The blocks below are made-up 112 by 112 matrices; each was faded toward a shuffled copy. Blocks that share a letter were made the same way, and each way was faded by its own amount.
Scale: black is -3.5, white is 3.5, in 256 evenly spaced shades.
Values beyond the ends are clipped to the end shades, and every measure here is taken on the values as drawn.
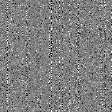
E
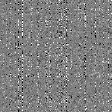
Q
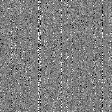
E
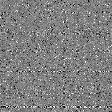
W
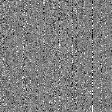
E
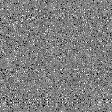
W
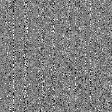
E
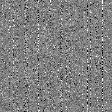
E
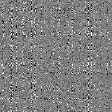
Q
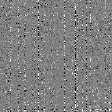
Q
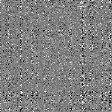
Q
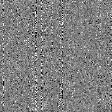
E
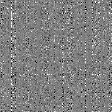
Q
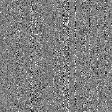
E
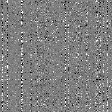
Q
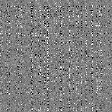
Q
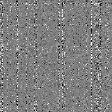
Q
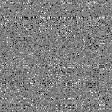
W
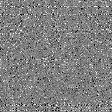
W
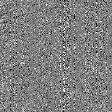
E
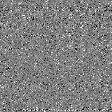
W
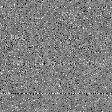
W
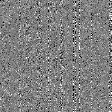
E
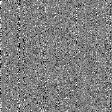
E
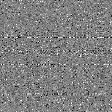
W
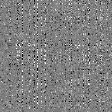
Q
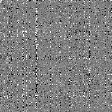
Q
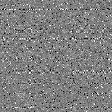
W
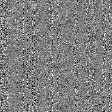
E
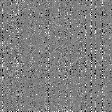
Q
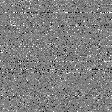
W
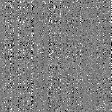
Q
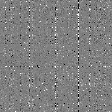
Q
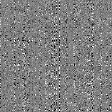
Q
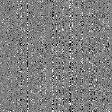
Q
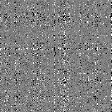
Q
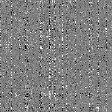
Q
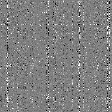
Q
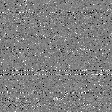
W
